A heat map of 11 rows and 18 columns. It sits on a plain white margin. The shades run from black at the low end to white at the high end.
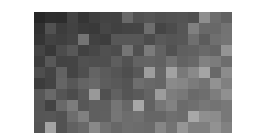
Ninth with the lowest average: top left. Stripes: none. Slope: up to the bottom right. Grain: fine.
